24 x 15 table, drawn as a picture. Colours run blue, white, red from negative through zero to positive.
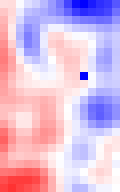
Average level on the scale: 50%. Slope: up to the bottom left. Mirror symmetry: none. Lone odd cells: 1, lower than its neighbours. Grain: blotchy.
